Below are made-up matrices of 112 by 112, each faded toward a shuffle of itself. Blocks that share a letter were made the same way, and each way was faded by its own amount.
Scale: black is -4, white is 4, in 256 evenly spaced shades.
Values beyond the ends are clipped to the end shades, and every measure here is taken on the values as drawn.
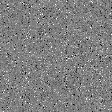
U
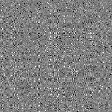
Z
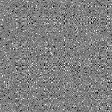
Z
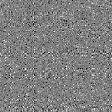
Z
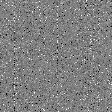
U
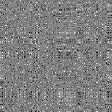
Z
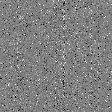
U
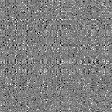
Z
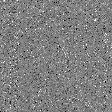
U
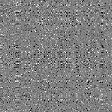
Z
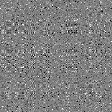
Z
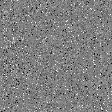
U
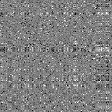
Z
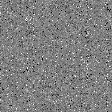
U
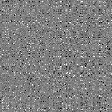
Z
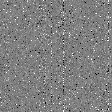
U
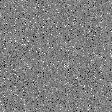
U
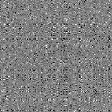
Z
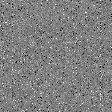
U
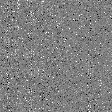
U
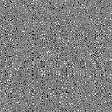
Z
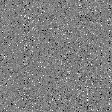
U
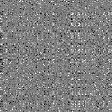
Z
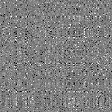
Z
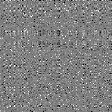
Z
